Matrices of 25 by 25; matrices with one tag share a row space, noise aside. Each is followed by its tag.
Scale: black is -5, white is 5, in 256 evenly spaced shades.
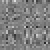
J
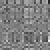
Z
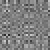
Z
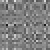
J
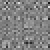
Z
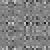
J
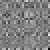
Z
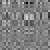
Z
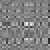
Z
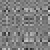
Z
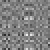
Z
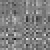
J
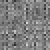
J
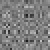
Z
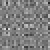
Z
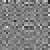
Z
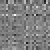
J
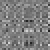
Z
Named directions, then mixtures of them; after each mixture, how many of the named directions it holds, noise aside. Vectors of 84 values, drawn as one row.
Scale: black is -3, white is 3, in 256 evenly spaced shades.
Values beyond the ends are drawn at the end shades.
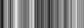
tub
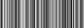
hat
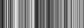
one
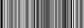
two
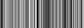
two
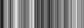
one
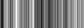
one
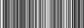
two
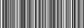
one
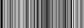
two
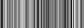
two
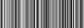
one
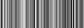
one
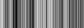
one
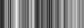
one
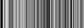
two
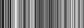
two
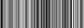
two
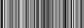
two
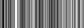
two
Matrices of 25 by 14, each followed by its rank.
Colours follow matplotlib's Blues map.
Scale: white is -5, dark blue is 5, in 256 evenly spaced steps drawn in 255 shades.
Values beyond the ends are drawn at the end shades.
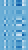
one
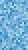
full rank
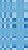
one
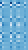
one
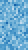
full rank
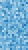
full rank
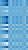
one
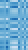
one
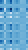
one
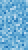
full rank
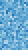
full rank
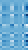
one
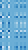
one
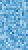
full rank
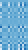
one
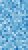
full rank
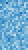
full rank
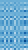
one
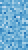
full rank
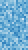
full rank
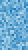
full rank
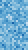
full rank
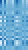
one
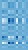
one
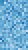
full rank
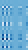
one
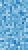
full rank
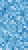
full rank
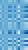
one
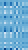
one
